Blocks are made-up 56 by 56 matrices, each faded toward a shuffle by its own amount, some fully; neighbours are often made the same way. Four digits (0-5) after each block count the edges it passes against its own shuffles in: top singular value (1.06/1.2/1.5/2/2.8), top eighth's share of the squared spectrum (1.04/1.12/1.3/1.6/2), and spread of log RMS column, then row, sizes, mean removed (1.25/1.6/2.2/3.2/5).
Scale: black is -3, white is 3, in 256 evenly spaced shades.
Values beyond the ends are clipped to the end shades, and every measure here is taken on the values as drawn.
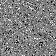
0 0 0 0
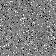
1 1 0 0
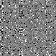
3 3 2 0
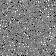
0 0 0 0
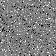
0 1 0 0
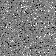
2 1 0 0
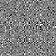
4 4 3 2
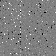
2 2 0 0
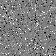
2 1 0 0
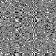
4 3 2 2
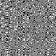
4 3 2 2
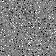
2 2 0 0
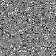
3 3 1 1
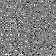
3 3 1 1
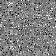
3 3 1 1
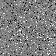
1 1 0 0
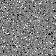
2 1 0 0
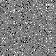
3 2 1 0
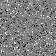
2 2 0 0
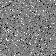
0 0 0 0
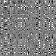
4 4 3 3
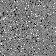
1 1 0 0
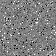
2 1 0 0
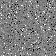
1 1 0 0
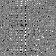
4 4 2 1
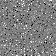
1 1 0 0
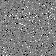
2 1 0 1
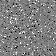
2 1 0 0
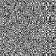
4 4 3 2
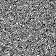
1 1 0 0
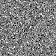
1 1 0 0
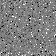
1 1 0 0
